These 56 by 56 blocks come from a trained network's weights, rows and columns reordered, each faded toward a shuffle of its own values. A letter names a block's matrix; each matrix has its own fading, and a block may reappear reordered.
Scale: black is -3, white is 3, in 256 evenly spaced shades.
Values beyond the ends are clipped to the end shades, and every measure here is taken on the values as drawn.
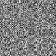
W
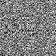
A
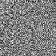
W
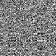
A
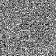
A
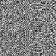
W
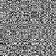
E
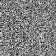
A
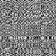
E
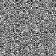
W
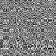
E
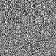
A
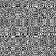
E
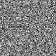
A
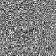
W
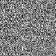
W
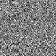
A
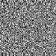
W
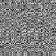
E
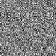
W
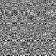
E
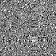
A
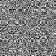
E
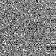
A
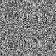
W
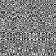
E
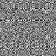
E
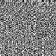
W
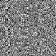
W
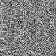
W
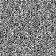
A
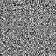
W
